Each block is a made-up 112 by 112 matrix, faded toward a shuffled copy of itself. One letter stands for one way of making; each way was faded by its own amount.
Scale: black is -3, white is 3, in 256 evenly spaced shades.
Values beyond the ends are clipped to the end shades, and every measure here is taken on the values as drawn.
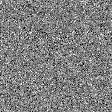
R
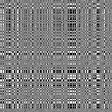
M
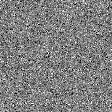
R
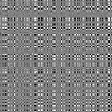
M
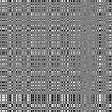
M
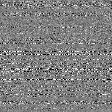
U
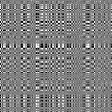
M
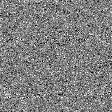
R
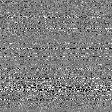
U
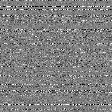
U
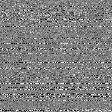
U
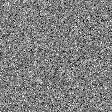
R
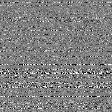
U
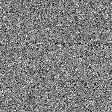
R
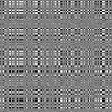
M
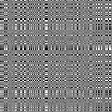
M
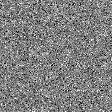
R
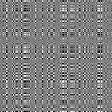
M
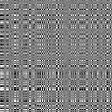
M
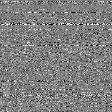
U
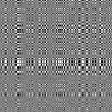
M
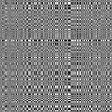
M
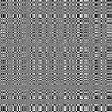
M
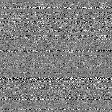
U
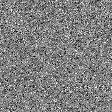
R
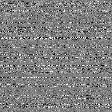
U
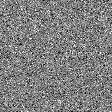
R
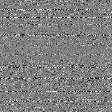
U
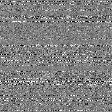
U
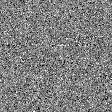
R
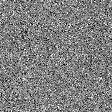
R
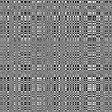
M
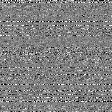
U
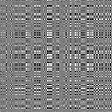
M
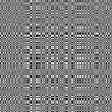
M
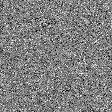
R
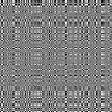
M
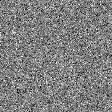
R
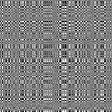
M
